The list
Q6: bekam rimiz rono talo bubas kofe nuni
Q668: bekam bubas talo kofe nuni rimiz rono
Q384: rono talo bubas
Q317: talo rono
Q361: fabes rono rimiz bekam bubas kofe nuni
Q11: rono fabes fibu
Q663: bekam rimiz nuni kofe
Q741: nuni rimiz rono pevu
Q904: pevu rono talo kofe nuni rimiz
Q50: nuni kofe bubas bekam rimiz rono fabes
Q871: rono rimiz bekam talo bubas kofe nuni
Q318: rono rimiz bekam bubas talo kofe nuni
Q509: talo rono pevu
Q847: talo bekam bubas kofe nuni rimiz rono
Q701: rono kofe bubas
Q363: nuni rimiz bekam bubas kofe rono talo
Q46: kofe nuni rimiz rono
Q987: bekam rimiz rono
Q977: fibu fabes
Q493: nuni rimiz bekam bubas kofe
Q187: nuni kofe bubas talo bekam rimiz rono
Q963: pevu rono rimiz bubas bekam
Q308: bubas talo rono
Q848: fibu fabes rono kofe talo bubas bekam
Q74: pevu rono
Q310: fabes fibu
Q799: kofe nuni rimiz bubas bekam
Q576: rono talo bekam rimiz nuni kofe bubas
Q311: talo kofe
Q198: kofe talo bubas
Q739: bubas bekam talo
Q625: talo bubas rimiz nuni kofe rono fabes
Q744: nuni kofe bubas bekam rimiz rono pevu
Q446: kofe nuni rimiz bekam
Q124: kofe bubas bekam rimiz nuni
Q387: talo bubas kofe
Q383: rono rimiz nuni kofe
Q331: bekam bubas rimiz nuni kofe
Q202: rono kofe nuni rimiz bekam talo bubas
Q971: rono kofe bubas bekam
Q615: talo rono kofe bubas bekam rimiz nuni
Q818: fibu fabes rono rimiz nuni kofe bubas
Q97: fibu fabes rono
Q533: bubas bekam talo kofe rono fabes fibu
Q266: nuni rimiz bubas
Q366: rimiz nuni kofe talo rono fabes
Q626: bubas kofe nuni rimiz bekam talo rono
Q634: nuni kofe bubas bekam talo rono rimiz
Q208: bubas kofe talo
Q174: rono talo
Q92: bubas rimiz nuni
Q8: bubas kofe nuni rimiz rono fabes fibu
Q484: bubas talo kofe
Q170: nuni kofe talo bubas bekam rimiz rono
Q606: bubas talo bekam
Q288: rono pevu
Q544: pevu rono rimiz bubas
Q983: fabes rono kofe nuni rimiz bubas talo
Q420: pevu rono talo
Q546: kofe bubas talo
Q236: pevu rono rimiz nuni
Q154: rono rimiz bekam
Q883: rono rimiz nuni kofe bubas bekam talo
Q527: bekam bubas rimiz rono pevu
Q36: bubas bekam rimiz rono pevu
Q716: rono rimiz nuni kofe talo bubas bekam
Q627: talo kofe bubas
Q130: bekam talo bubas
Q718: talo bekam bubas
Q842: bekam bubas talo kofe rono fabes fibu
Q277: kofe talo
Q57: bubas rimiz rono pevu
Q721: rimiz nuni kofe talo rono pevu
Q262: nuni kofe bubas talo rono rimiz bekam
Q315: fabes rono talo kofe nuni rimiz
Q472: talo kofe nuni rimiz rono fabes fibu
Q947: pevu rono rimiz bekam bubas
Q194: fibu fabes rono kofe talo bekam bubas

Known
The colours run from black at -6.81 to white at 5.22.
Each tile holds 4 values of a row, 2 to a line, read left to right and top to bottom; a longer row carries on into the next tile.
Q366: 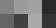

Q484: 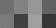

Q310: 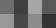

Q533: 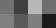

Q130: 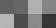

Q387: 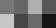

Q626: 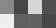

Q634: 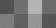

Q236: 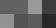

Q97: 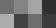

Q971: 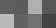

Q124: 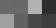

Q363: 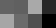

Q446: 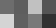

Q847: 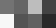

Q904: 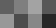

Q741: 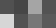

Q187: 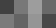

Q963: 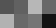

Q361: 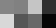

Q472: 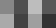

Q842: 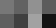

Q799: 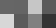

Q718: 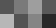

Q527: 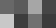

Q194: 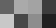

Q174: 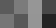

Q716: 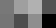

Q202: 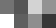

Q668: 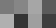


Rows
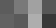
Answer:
Q262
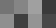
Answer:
Q721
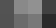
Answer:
Q576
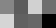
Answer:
Q871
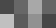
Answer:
Q266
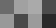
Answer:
Q315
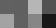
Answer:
Q154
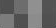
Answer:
Q546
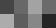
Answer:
Q544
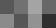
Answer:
Q606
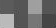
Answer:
Q288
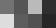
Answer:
Q493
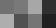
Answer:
Q208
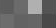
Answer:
Q883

